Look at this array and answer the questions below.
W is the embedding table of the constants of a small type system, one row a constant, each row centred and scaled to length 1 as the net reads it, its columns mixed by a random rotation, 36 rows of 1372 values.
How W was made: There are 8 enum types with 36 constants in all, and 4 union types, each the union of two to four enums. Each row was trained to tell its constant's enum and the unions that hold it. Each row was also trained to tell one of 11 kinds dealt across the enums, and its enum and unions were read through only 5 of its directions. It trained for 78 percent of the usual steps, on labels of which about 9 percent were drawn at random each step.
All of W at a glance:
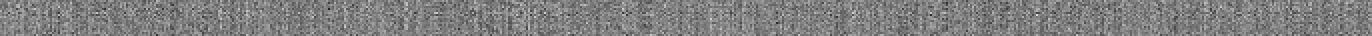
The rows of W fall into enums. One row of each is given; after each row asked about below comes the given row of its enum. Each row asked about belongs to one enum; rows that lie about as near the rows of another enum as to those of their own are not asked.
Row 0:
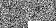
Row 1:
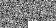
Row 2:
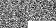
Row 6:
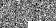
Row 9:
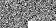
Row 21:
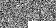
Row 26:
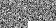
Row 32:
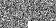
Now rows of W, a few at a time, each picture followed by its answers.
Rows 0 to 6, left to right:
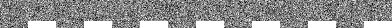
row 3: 9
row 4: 6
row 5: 9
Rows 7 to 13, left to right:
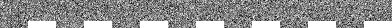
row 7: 2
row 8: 9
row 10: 26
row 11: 2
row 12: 32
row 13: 32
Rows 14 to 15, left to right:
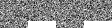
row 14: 2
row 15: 2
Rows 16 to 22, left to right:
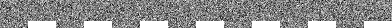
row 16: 26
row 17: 32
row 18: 9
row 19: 26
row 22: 32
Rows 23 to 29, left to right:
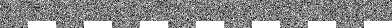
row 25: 2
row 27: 9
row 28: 26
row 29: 9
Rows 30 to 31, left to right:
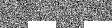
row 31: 6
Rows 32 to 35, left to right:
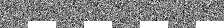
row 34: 26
